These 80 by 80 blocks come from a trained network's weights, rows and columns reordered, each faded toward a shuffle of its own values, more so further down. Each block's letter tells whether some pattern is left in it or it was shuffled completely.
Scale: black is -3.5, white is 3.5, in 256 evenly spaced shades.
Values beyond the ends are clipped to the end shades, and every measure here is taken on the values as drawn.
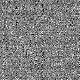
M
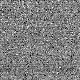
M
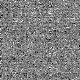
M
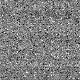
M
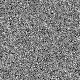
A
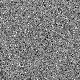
A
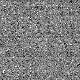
M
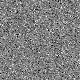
A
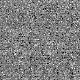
M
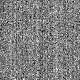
M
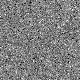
A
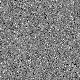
A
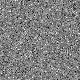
A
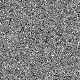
A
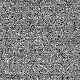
M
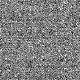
M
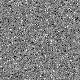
A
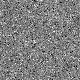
A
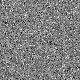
A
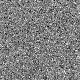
A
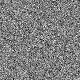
A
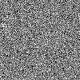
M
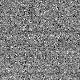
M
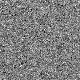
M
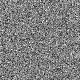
A
